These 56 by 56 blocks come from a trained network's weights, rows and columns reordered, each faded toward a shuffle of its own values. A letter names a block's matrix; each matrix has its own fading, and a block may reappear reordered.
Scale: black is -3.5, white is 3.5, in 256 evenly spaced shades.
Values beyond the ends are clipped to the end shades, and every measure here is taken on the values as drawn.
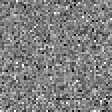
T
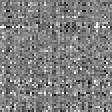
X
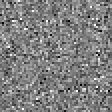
T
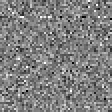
T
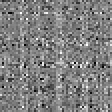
X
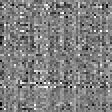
X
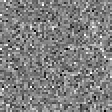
T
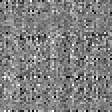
X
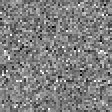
T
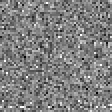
T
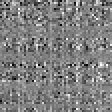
X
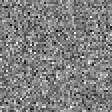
T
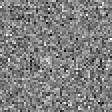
T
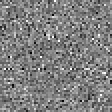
T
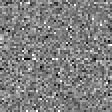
T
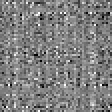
X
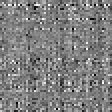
X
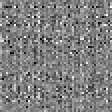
X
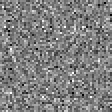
T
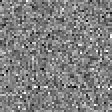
T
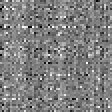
X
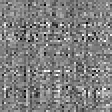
X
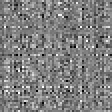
X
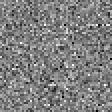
T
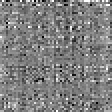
X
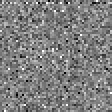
T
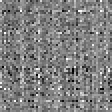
X
